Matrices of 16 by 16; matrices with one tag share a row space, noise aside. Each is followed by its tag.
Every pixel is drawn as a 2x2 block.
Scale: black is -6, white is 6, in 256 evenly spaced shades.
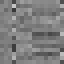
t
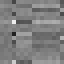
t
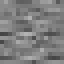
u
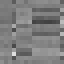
t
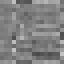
t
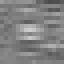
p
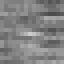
p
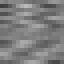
u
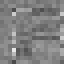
t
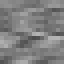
u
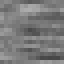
p
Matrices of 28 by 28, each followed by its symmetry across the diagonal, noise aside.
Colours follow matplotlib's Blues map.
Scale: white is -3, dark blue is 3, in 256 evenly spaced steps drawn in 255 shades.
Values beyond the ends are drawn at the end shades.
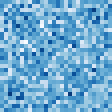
symmetric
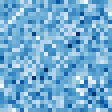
symmetric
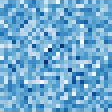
symmetric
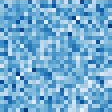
symmetric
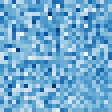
antisymmetric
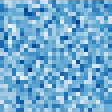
antisymmetric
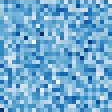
antisymmetric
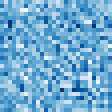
antisymmetric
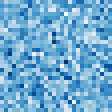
antisymmetric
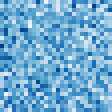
antisymmetric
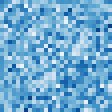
symmetric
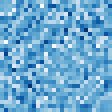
symmetric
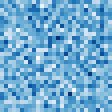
antisymmetric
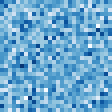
symmetric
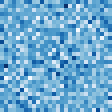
symmetric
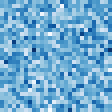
antisymmetric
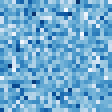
antisymmetric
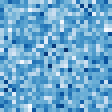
symmetric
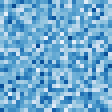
antisymmetric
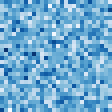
antisymmetric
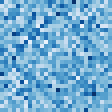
symmetric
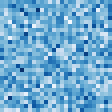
antisymmetric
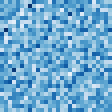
symmetric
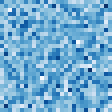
symmetric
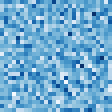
antisymmetric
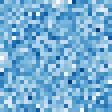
symmetric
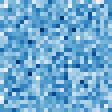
symmetric
